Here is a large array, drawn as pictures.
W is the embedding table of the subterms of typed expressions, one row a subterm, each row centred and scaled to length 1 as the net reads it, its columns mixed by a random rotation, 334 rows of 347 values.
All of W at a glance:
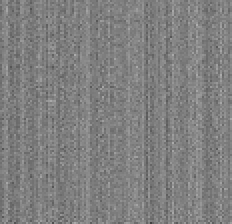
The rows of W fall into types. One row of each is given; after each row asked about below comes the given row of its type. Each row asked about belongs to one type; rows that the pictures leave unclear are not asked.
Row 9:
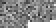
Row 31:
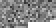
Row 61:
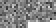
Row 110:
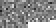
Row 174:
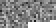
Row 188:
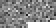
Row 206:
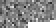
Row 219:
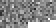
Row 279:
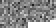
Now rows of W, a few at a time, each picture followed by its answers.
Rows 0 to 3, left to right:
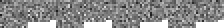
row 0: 9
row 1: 110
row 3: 31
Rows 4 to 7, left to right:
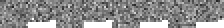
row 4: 9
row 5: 61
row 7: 31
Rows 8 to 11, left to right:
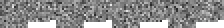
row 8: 61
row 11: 206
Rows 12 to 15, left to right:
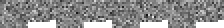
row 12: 9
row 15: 9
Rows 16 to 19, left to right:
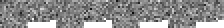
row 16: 9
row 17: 219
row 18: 61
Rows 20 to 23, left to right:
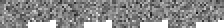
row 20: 9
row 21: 206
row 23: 31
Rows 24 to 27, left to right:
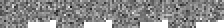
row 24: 61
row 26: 279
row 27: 206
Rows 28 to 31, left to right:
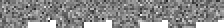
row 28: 188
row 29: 174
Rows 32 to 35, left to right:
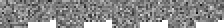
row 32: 31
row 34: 188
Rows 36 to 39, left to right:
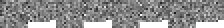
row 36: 9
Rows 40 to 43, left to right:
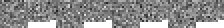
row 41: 110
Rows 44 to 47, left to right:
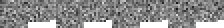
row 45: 188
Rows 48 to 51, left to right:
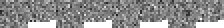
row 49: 110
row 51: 206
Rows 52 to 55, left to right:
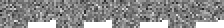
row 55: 110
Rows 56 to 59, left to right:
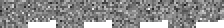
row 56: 110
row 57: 61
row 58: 61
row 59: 206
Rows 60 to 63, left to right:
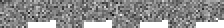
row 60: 9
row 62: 9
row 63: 219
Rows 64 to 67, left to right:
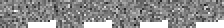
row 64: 188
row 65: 110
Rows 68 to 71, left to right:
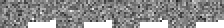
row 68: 206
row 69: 188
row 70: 188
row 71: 279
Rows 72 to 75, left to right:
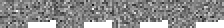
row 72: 188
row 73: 61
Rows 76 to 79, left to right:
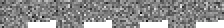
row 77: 110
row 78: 31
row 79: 61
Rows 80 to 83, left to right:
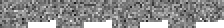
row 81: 31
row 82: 174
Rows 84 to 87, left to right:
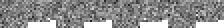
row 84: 219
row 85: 174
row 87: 9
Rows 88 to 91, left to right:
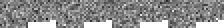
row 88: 174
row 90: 110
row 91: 219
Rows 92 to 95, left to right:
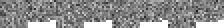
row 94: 219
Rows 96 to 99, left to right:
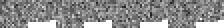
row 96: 206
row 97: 174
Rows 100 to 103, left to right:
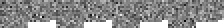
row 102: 9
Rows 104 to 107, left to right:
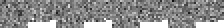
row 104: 206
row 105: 219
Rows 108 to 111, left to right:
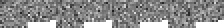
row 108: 9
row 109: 206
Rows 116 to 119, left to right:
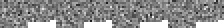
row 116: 31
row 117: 174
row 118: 9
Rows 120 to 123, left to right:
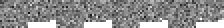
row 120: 9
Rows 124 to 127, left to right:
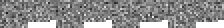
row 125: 110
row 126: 9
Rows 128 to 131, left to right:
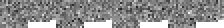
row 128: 279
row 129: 206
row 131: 279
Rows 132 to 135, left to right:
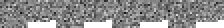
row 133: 31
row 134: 31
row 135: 110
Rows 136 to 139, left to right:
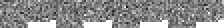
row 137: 110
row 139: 279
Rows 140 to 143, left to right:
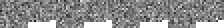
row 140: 174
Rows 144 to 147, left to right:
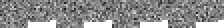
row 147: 9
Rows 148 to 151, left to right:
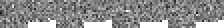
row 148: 219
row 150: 188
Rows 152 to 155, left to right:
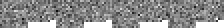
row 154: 188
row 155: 188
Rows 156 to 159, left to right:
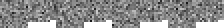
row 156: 188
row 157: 174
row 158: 61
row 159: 279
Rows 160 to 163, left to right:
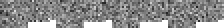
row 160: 219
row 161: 61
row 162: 61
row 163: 9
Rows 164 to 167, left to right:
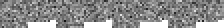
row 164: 188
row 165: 31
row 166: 110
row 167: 31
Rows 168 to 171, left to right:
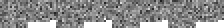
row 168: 61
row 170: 31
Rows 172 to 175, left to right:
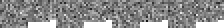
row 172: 279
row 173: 110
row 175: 110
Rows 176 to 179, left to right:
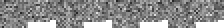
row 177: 206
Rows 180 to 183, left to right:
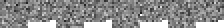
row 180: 61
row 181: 31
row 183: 188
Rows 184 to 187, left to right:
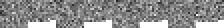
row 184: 219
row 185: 206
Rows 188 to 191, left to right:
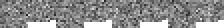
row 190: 31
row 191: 206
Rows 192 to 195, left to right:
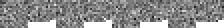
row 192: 9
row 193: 219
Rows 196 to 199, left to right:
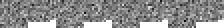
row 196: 279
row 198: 279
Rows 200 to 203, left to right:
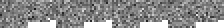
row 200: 219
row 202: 174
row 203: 9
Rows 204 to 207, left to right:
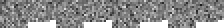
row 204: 206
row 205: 188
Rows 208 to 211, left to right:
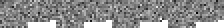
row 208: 9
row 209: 174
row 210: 188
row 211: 31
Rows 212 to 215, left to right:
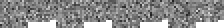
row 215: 206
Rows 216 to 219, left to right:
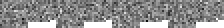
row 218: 174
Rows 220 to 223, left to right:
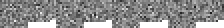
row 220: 279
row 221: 9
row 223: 188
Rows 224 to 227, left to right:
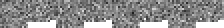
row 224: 188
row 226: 9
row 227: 279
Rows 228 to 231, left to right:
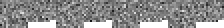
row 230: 110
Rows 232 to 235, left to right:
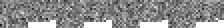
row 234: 206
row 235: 219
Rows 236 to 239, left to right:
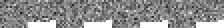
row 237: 206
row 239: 110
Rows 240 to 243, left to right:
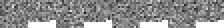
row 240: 61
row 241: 31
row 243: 61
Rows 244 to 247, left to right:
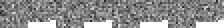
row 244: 219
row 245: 174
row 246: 174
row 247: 279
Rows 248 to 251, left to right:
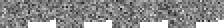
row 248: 31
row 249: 61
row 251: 219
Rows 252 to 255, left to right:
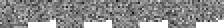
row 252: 31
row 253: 61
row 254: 61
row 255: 219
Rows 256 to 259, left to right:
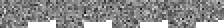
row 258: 206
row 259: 219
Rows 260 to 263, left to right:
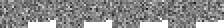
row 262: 219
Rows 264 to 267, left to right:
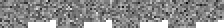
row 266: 61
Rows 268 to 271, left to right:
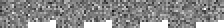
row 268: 110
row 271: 61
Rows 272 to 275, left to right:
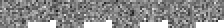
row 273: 110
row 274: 206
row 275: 188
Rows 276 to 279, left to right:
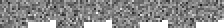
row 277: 206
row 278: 188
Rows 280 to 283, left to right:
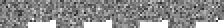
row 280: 206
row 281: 31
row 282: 61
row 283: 188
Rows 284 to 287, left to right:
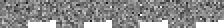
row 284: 61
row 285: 174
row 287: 279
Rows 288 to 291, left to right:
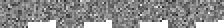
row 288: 206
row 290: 188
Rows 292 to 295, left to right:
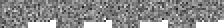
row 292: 188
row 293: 188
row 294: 61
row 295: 279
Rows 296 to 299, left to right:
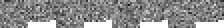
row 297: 219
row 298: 206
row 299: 188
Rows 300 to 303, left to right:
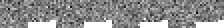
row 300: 279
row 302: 9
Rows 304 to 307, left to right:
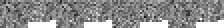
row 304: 206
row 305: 206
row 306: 219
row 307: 206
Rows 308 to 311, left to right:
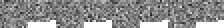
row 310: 9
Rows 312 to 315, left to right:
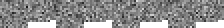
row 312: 188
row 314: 174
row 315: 9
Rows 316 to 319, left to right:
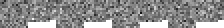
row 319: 206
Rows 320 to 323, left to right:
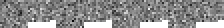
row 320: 206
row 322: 219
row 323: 174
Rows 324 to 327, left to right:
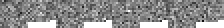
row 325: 188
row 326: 188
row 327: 174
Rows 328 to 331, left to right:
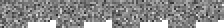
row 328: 188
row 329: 31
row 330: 219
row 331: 9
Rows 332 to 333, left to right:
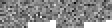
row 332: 9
